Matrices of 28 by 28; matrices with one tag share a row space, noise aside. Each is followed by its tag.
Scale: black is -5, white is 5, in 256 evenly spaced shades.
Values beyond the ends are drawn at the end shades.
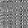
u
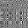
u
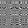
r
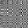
u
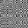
u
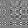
r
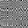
u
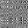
u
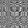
r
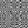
r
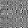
u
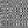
u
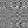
r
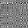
u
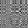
r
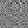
r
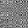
u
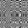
r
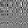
u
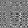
r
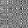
u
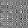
u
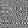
u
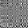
u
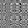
r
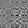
r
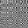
u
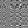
r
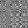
r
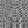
r
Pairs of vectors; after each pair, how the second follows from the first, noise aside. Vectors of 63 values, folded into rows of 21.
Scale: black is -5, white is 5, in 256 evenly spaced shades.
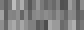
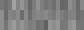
shrunk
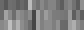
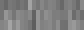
shrunk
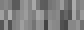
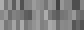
wrapped around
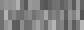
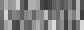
scaled up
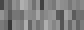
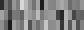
scaled up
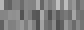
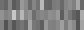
wrapped around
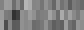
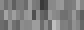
wrapped around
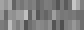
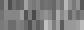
wrapped around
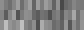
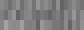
shrunk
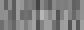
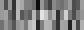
scaled up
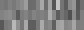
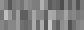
wrapped around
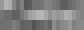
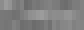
shrunk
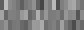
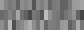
wrapped around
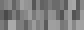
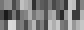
scaled up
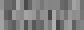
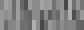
wrapped around
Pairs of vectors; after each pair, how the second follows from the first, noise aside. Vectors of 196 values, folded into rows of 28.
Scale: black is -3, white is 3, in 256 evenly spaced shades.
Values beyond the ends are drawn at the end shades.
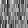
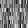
reversed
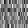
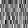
wrapped around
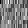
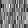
wrapped around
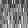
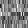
wrapped around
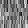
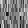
reversed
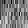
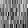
reversed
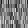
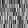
wrapped around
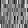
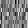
wrapped around
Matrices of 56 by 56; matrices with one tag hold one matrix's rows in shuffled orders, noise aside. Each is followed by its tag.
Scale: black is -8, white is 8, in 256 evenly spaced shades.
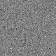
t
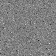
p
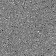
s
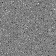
s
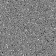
s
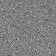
p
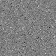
t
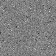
p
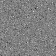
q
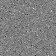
q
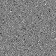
t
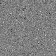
t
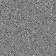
q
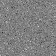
s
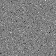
t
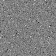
p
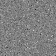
q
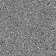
s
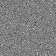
q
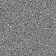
t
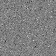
q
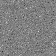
s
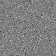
t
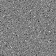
p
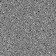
p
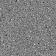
p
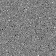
s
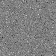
s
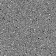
p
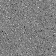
s
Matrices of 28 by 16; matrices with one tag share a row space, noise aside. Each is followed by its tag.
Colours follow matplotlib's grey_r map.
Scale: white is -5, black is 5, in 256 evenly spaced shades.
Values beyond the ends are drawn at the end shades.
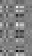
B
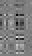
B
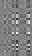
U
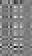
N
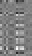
B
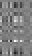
N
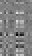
B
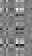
B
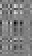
N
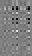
U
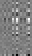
U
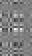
N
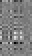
N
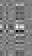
B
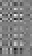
N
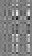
U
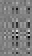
U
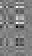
B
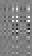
U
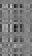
N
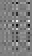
U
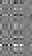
N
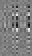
U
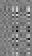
U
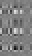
N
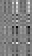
U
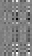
U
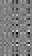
U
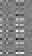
B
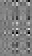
U
